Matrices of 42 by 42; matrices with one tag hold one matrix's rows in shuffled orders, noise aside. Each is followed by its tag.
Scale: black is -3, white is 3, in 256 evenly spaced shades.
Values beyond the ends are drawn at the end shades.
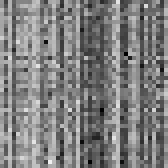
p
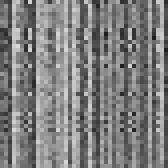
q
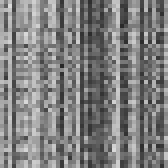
p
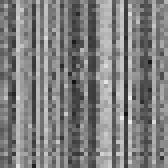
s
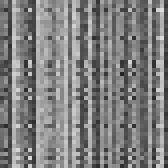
q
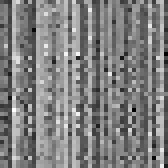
q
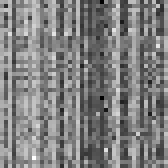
p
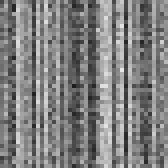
s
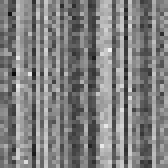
s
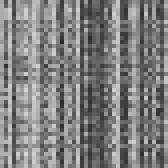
p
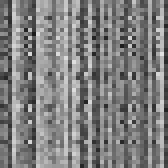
q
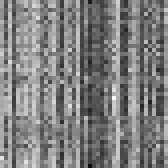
p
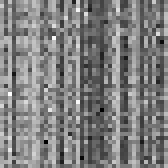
p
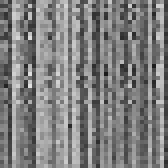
q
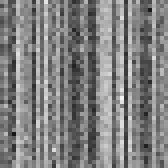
s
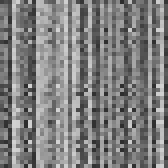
q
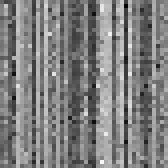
s
